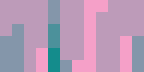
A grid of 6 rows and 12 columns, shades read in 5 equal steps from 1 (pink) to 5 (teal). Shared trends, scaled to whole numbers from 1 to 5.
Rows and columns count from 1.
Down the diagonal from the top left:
2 2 2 2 5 3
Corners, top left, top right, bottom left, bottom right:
2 2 3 3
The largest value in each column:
3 3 2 2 5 3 2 1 2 2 2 3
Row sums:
23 24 26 27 27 27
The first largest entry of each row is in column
5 5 5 5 5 5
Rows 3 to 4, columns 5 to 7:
4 2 2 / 4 2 2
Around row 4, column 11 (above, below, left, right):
2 1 2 3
